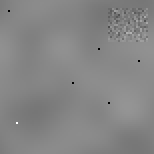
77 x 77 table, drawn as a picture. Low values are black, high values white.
Average level on the scale: 50%. Slope: none. Odd patch: rougher, in the top right. Histogram: skewed, a long tail of low values. Mirror symmetry: none. Lone odd cells: 6, 1 higher and 5 lower than their neighbours. Roughest part: top right.
